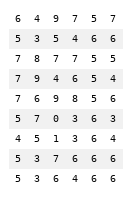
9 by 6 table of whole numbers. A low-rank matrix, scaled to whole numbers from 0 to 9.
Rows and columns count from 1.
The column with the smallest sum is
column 6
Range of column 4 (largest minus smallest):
5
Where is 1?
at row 7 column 3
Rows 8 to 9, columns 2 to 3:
3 7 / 3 6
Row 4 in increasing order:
4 4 5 6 7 9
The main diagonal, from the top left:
6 3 7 6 5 3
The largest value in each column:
7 9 9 8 6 7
